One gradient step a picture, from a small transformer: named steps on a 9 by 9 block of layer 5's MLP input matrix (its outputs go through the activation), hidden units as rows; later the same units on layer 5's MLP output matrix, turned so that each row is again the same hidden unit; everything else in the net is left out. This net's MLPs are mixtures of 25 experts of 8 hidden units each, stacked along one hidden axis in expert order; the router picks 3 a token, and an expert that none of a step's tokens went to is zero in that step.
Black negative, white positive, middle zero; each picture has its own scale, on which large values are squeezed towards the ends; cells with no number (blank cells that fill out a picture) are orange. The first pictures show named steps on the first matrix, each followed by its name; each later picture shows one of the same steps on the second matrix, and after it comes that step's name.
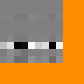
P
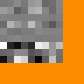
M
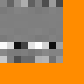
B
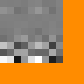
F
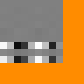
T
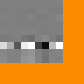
F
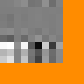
B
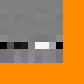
F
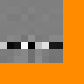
F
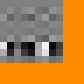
P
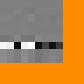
F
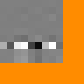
F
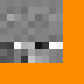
M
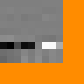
F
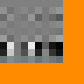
P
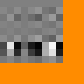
P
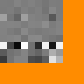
M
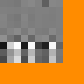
B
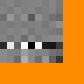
M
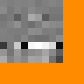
M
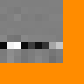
F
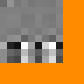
B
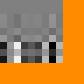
T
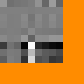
B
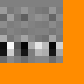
P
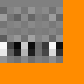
P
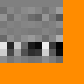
P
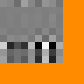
B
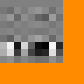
P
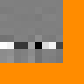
F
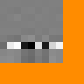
F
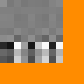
B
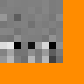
M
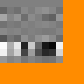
P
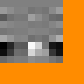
P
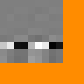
F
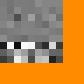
M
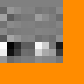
P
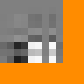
T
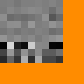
M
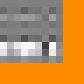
P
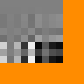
T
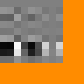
P
